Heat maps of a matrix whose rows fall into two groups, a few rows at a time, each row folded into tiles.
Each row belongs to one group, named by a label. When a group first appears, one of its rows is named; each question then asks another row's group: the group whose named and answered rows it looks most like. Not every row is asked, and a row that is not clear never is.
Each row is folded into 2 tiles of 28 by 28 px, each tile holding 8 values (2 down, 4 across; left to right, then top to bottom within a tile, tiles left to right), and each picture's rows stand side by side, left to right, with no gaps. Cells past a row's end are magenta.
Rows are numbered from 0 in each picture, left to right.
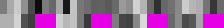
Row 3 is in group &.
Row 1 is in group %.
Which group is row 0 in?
%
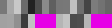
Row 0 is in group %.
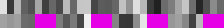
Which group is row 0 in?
%
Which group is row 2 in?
&
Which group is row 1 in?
&
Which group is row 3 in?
%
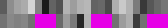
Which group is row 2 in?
%
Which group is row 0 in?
&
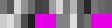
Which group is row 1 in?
%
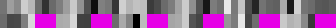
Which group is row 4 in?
%
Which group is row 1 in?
%
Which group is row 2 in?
&
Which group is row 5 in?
%
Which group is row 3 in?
%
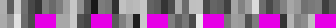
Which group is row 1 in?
%
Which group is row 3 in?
&
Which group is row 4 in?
&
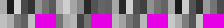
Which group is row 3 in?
%
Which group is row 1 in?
%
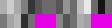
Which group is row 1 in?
&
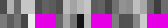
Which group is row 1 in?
&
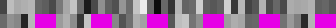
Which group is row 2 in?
&
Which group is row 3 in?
&
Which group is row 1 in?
%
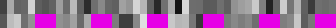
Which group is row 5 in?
%
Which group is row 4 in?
&
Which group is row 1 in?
%
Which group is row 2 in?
&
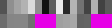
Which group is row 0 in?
&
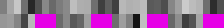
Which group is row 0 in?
%
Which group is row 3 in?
&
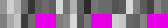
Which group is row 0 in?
%
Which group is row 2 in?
%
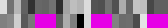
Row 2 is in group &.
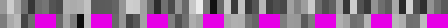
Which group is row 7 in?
%
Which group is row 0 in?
%
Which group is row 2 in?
&
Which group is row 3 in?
&
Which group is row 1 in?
&
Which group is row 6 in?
%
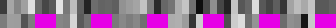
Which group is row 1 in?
%
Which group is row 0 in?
&
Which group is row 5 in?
&
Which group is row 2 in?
&
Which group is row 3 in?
%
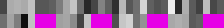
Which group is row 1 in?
%
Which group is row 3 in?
%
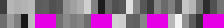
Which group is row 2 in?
%
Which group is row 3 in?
%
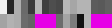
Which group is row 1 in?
&
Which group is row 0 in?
%
